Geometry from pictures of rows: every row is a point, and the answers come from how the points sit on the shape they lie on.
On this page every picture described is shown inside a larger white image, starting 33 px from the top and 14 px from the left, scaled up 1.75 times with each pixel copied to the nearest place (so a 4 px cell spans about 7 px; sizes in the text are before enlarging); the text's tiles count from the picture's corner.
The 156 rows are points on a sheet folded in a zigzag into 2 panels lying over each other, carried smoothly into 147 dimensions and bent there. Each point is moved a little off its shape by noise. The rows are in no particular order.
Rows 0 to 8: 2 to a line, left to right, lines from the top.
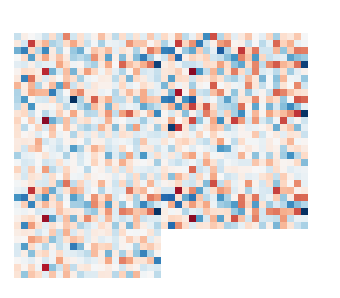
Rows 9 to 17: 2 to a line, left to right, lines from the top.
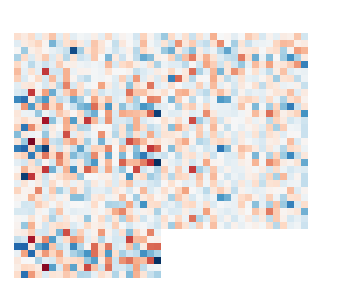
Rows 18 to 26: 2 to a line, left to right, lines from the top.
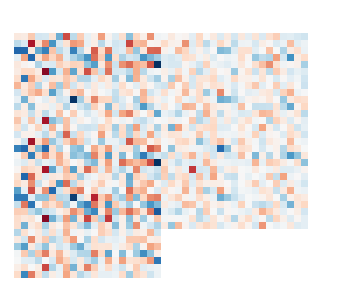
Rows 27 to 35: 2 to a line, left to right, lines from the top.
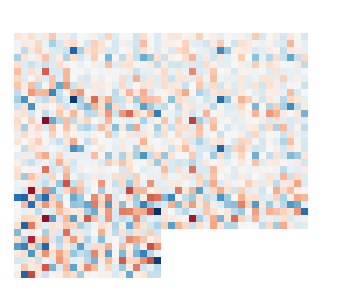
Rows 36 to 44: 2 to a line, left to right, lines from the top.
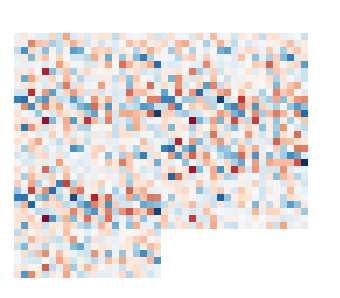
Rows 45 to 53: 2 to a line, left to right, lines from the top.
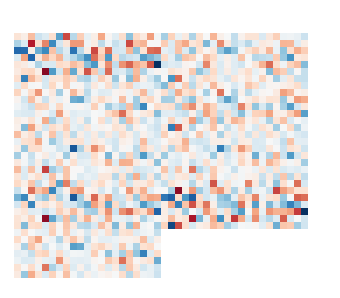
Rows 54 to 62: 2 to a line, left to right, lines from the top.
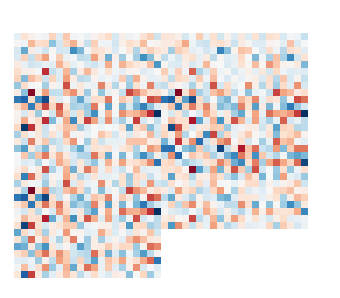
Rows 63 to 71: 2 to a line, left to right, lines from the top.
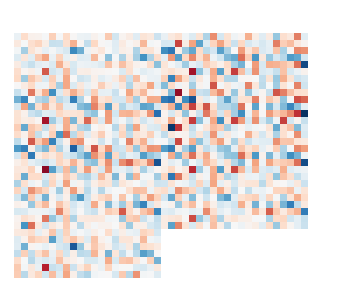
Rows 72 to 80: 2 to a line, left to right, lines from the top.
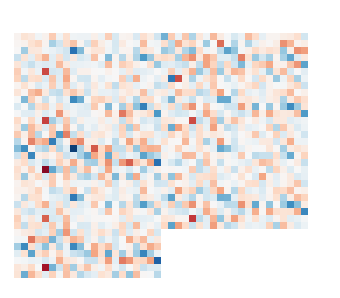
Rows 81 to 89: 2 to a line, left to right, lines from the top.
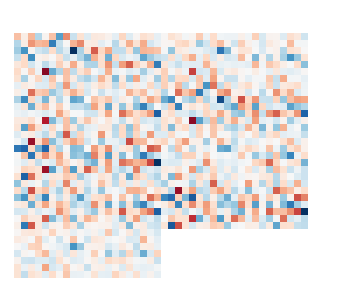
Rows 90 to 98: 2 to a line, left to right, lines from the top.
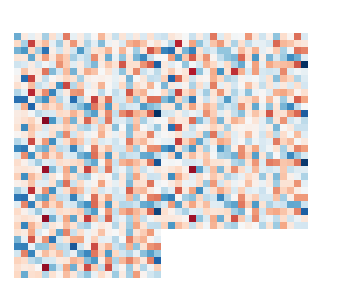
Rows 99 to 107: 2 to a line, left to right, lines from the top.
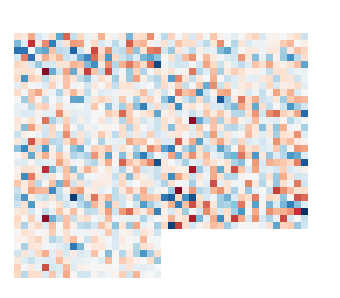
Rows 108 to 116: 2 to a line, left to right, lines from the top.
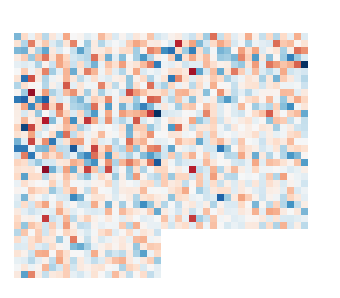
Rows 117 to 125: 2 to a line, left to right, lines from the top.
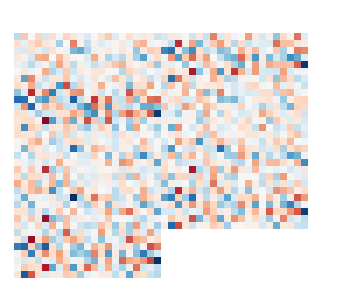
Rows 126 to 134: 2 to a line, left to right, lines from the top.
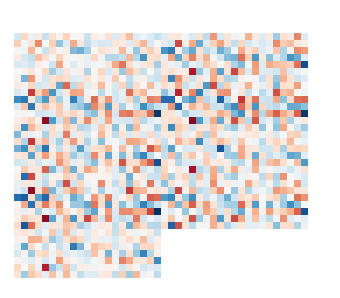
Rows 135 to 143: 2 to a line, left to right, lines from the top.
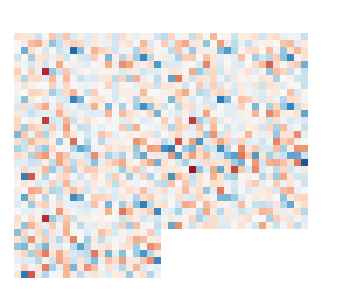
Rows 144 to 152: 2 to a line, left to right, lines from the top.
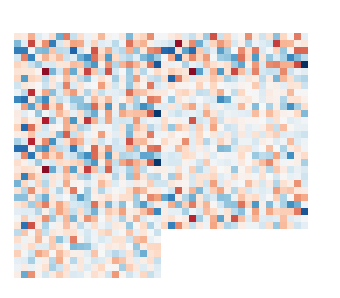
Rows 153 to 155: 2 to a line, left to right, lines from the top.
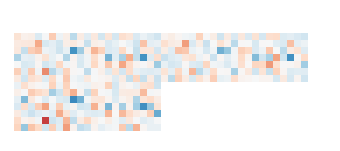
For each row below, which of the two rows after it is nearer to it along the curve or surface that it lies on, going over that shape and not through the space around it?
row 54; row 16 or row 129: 129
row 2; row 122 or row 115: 115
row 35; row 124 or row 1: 124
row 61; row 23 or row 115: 23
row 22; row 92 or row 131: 92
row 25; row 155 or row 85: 155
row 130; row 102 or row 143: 102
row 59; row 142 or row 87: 87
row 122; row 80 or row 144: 144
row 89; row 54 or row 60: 54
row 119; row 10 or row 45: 45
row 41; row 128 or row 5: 128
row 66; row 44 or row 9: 44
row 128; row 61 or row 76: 76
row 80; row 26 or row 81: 81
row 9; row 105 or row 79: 79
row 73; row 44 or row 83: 44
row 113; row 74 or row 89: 89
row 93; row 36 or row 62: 36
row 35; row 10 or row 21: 10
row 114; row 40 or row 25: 25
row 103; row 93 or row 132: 93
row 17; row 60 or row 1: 1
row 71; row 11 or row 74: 11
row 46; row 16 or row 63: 16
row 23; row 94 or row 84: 94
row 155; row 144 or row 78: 78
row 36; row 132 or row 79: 132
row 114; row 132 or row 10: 10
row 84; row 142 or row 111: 111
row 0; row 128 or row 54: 128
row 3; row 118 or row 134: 118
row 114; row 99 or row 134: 99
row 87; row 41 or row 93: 93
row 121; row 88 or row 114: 88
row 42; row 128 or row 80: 128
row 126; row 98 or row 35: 35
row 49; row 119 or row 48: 119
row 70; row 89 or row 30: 30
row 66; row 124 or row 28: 124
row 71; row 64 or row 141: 64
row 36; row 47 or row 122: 47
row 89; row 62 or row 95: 62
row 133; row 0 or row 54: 54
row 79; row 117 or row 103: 117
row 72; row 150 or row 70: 150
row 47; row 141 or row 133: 141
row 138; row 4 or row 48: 4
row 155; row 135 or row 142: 142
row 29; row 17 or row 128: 128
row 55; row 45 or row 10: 45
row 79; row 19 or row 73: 73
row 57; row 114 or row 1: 1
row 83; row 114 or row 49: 49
